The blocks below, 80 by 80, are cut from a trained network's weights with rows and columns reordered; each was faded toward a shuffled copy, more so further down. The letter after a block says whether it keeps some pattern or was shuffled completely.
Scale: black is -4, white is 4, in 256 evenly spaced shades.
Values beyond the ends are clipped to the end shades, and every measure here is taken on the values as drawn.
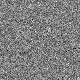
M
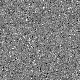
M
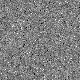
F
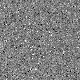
F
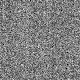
F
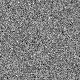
M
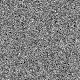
M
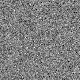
F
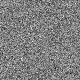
M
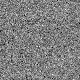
F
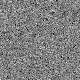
M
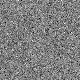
M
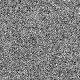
F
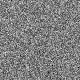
M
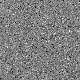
F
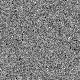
F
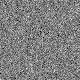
M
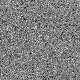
M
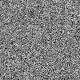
M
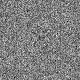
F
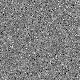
M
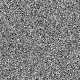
M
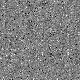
F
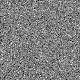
F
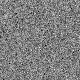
M
